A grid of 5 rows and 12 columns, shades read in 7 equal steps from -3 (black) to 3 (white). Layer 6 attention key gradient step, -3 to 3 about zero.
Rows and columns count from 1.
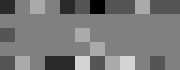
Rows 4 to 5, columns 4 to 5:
0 0 | -2 -2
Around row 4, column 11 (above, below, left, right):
0 -1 0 0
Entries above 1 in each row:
0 0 0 0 2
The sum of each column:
-4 1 1 -2 -4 2 -3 0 1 1 -2 -1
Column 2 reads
0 0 0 0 1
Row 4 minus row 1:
2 0 -1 0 2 1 4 1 1 -1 1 1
